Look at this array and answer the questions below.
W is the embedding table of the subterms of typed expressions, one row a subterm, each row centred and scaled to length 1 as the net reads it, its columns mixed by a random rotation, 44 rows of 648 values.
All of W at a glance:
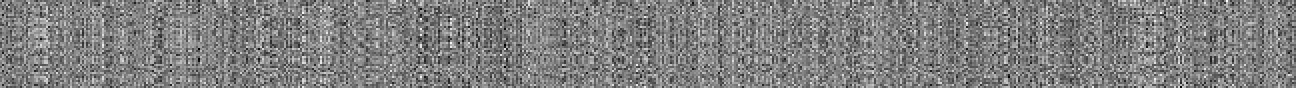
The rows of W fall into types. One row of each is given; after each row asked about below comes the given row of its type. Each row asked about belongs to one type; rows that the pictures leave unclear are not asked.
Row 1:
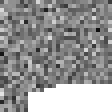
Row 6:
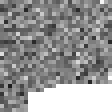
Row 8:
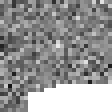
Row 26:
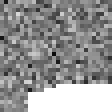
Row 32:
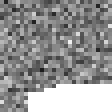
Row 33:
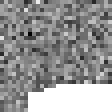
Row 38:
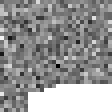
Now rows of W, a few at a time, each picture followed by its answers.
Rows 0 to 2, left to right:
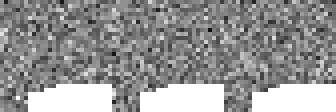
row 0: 32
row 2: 33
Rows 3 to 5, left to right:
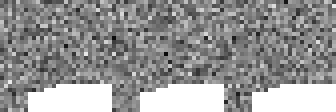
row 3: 32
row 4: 26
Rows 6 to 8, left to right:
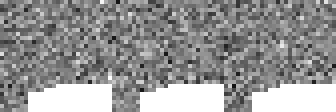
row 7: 26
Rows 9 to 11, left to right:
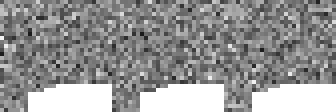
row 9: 38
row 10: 33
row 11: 26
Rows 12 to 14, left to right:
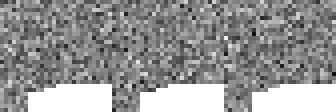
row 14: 38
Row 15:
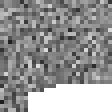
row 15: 1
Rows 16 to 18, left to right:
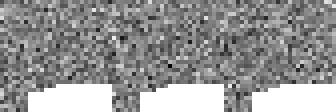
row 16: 1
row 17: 38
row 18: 8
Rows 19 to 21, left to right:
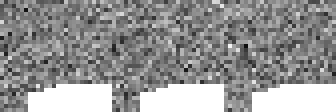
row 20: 8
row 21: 38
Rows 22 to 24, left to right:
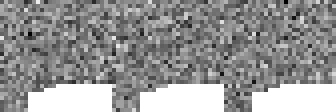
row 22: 33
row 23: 38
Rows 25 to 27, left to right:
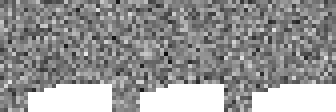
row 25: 32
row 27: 33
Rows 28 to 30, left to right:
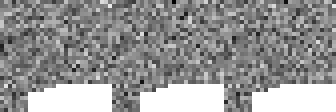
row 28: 8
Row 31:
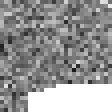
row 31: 8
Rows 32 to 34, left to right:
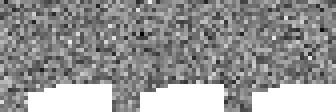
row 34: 1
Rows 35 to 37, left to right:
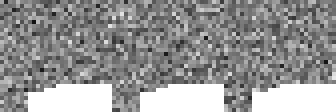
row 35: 32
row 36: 26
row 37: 6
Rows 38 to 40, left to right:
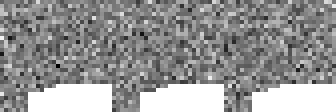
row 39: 33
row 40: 8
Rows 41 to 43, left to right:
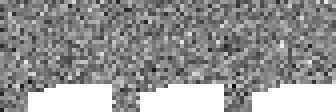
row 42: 32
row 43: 8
